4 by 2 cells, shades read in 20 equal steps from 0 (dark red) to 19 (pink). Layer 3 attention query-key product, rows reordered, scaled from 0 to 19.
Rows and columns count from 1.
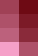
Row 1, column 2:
0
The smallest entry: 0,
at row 1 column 2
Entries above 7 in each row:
0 1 1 2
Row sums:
7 11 15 28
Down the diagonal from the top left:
7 2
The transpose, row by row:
7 9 11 19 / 0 2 4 9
